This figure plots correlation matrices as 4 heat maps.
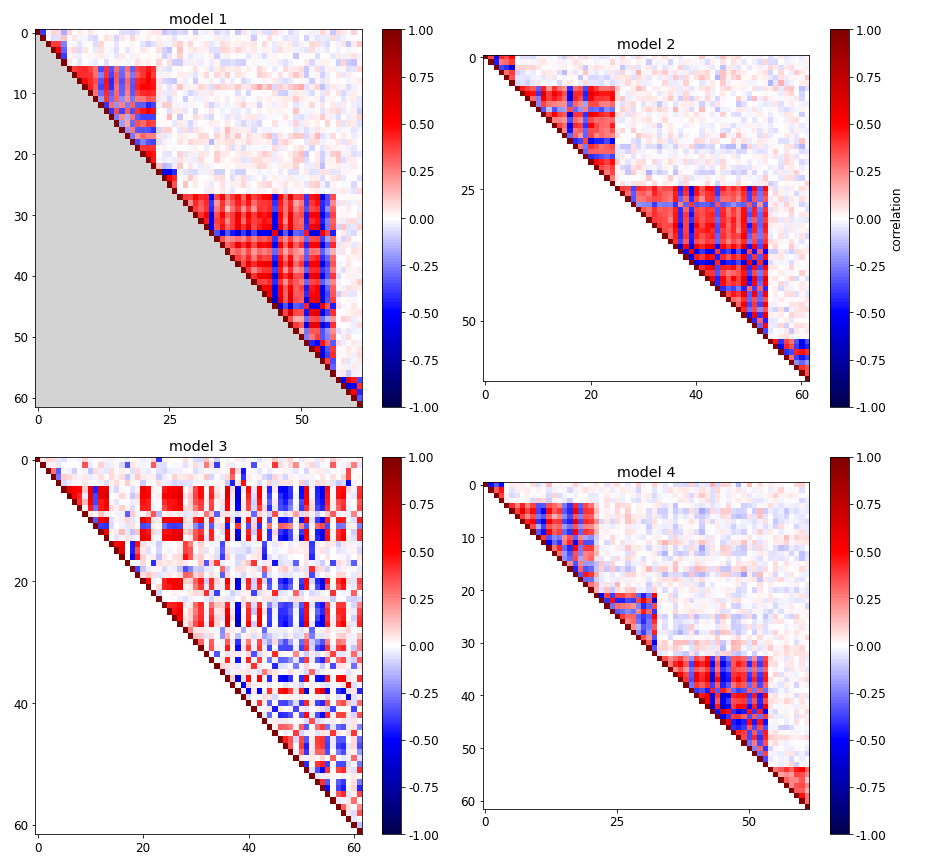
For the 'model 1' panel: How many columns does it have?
62
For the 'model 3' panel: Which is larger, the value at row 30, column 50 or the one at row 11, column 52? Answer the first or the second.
the second
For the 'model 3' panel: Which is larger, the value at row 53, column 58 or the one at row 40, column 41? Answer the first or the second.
the second
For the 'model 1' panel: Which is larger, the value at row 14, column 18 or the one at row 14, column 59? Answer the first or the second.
the first
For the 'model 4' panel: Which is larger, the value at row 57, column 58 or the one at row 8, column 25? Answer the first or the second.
the first
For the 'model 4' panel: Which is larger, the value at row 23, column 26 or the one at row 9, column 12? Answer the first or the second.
the second
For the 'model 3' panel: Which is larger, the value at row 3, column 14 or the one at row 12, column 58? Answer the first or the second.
the second
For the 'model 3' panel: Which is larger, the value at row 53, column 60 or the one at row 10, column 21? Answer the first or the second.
the second
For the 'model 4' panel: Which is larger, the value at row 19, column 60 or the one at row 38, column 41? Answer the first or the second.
the second
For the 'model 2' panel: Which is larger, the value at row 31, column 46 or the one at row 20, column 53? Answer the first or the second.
the first
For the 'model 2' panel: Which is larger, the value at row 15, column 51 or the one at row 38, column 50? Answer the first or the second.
the first
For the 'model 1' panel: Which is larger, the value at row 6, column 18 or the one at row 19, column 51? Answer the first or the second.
the second
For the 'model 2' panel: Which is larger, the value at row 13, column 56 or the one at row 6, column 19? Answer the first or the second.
the first
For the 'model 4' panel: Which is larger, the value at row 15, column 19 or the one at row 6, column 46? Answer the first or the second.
the second
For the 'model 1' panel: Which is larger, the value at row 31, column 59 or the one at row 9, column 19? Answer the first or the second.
the second
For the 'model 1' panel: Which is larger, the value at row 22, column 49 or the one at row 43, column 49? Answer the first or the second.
the second
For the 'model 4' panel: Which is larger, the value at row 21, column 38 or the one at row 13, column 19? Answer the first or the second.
the second
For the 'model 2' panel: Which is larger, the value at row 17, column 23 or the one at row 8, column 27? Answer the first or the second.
the first
